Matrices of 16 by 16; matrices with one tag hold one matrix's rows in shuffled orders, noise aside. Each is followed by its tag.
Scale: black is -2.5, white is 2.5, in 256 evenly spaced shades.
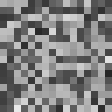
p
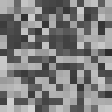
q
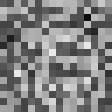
p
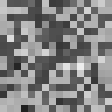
q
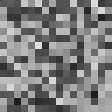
q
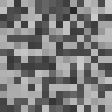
q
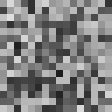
q
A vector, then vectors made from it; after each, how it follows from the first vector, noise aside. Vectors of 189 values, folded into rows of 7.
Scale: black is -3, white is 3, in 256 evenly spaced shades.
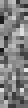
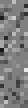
partly zeroed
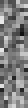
negated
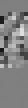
partly zeroed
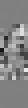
partly zeroed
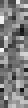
negated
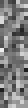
negated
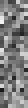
negated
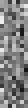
sign-scrambled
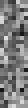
negated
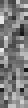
negated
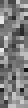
negated
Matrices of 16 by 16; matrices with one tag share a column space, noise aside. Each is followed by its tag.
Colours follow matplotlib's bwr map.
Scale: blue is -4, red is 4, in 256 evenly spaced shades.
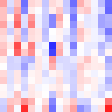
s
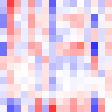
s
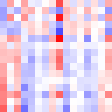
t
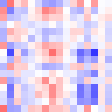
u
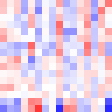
s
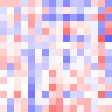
t
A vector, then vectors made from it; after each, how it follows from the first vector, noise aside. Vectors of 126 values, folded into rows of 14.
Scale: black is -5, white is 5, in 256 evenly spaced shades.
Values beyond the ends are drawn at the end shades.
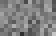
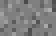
partly zeroed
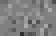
partly zeroed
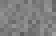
shrunk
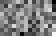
scaled up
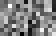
scaled up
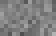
shrunk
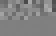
partly zeroed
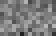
sign-scrambled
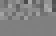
partly zeroed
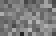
sign-scrambled
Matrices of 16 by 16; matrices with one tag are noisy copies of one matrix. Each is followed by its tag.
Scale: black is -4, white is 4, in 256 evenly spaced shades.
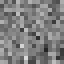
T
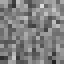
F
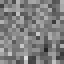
T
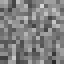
F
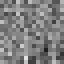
T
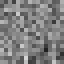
T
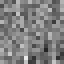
T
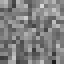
F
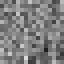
T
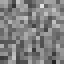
F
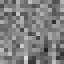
T
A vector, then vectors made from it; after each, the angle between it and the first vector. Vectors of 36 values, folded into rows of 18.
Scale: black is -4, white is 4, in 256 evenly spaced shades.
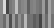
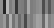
nearly opposite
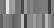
partly opposed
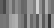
partly opposed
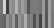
nearly parallel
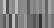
nearly parallel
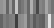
partly aligned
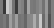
nearly opposite
